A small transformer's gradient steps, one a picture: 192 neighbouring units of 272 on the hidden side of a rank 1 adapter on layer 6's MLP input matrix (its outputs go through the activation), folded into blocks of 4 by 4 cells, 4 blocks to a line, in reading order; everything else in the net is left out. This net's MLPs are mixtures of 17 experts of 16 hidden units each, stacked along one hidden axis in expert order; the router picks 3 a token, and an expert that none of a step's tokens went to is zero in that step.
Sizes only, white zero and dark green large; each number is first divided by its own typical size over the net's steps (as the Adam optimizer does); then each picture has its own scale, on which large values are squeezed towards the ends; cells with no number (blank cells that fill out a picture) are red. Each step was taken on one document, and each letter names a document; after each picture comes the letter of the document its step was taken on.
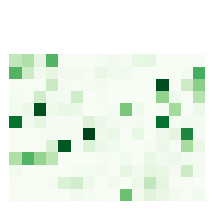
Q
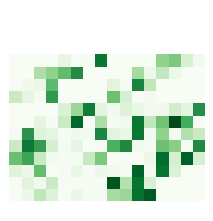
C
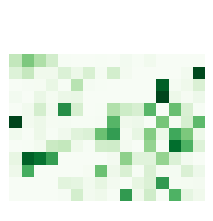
Q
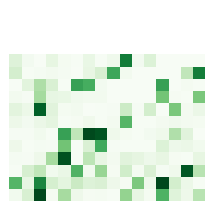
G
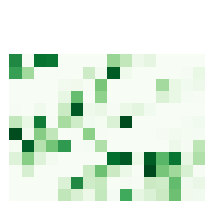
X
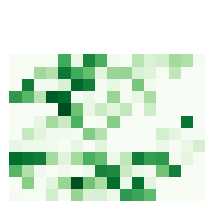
C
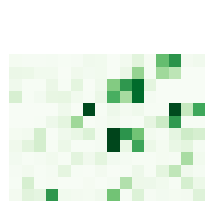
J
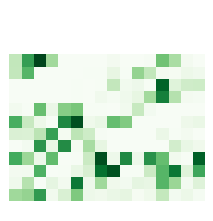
X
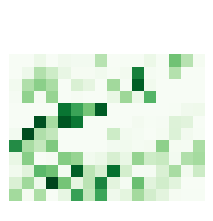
C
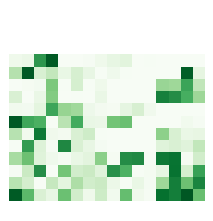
X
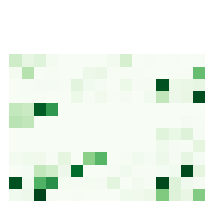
G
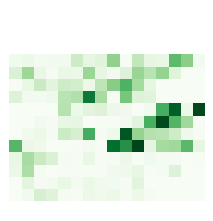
J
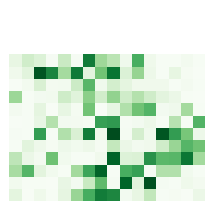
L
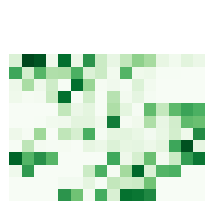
L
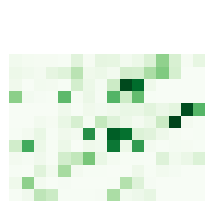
J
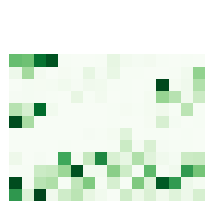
G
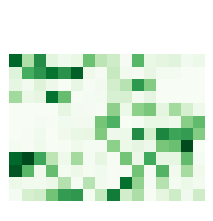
J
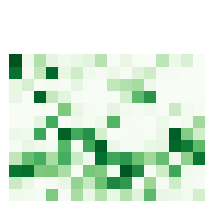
L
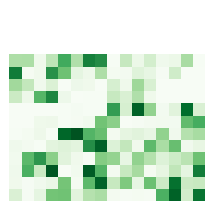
L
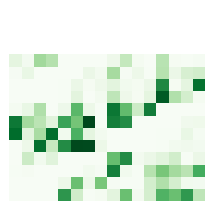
X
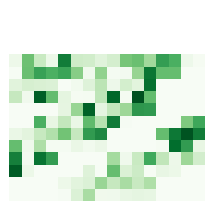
L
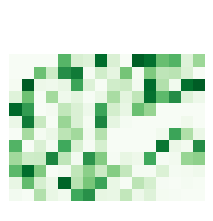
C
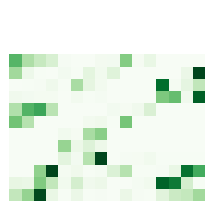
G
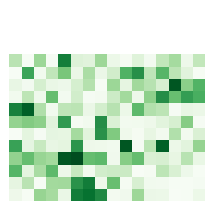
C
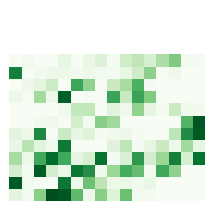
L
